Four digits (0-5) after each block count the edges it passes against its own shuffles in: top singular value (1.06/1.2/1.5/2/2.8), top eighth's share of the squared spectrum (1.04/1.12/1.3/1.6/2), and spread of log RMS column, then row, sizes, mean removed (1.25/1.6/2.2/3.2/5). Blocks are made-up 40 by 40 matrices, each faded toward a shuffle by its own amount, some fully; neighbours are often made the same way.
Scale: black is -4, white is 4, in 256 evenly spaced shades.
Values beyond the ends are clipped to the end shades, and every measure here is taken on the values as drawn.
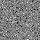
1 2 0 0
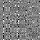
4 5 3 2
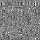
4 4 2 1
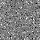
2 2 0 0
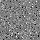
2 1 0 0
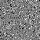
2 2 0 0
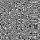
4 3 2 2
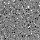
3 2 0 0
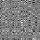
4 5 2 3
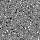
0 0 0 0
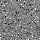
1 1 0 0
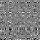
4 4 2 2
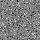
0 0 0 0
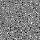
3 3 1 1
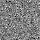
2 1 0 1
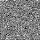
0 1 0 2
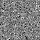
0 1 0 1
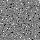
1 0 0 0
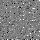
2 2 0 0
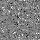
1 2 0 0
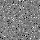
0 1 0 0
